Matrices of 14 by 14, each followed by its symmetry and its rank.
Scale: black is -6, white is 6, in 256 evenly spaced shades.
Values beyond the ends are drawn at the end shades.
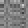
neither, rank two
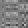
neither, rank two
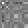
symmetric, rank three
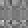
neither, rank two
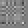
symmetric, rank two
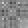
symmetric, rank three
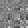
symmetric, rank two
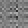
neither, rank two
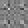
symmetric, rank two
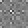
symmetric, rank three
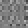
neither, rank two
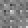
symmetric, rank three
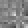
symmetric, rank three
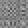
symmetric, rank two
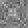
symmetric, rank three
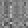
neither, rank two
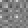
symmetric, rank two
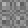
symmetric, rank two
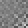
symmetric, rank three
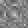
symmetric, rank three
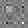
symmetric, rank two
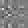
neither, rank two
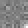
symmetric, rank three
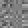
neither, rank two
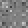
symmetric, rank two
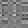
neither, rank two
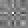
symmetric, rank two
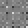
symmetric, rank two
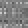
neither, rank two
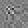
symmetric, rank three
